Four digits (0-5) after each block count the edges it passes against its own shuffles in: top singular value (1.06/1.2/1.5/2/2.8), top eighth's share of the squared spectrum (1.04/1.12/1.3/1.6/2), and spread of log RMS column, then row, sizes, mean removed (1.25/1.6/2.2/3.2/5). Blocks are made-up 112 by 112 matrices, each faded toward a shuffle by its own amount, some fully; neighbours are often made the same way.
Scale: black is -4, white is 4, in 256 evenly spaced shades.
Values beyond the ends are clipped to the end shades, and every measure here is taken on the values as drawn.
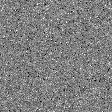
0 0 0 0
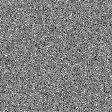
0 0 0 0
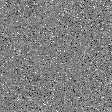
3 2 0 0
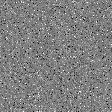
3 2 0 0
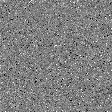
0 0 0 1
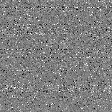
3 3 0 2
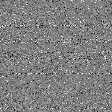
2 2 0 3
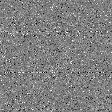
2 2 0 2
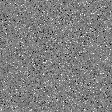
0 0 0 0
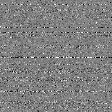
3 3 0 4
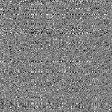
5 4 2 3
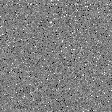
2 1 0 0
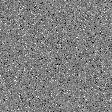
1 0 0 0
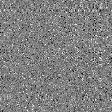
4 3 2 2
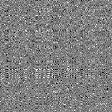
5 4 2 3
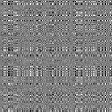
5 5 4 4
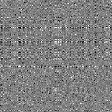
5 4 3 3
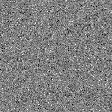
3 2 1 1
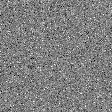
2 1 0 0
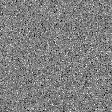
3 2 0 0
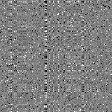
5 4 3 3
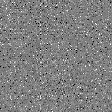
4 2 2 1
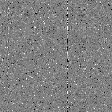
4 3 1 1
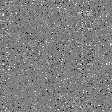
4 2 1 1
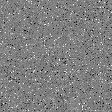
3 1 0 0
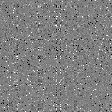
4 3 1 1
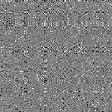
5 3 2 3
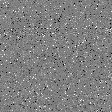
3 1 0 0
